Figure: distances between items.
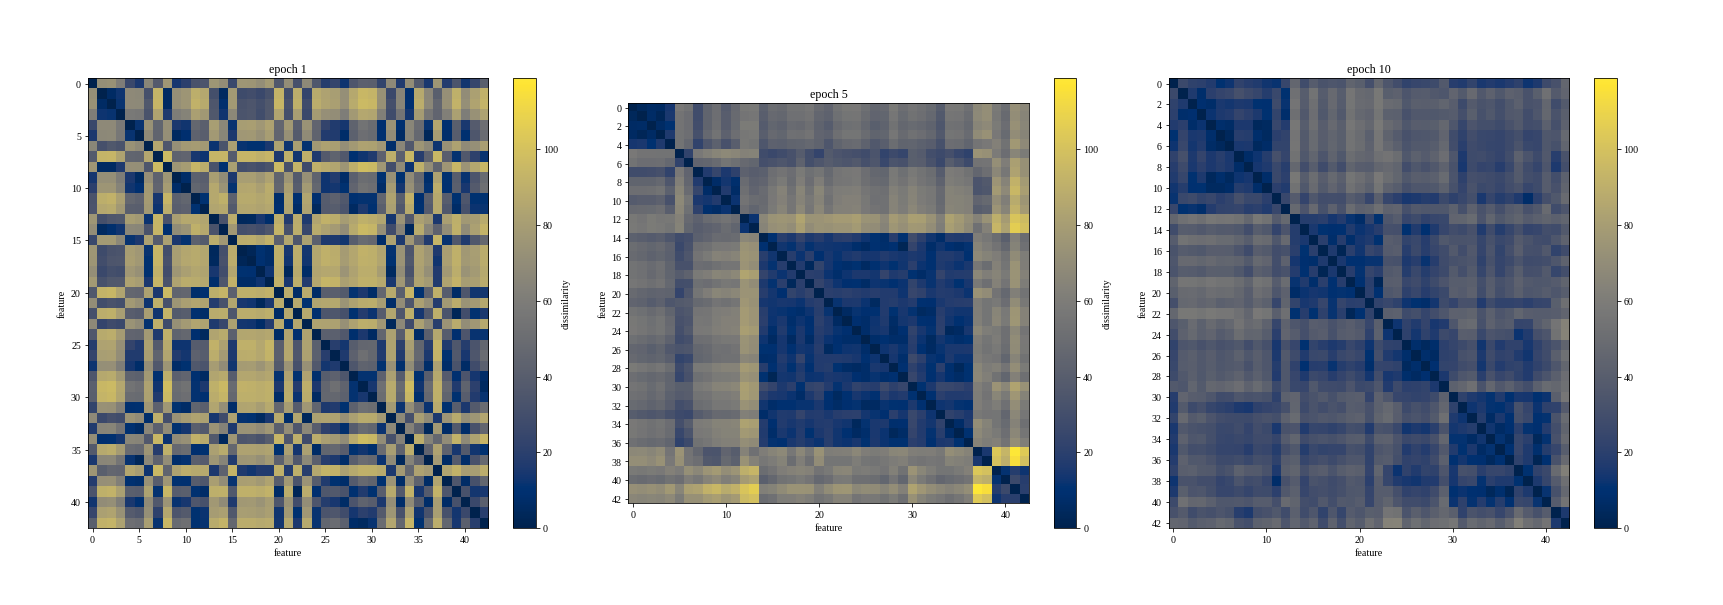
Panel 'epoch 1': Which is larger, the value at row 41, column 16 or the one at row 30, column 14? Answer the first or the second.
the second
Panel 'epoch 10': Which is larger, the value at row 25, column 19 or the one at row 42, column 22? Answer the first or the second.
the second
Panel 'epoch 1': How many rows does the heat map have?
43
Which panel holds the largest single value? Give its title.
epoch 5
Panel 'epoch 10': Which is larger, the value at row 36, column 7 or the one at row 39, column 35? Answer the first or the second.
the first
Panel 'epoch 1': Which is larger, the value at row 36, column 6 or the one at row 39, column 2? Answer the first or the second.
the second
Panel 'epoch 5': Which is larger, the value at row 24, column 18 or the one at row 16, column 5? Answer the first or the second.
the second
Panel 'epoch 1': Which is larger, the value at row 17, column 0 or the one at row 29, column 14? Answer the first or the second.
the second
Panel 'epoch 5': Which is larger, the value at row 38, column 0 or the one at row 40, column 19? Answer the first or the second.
the first
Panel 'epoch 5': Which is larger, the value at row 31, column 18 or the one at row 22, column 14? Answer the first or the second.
the second
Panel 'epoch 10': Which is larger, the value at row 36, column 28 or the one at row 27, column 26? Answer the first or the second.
the first
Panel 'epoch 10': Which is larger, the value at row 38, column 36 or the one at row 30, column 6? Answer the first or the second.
the second
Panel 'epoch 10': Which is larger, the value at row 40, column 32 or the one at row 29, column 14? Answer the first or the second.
the second
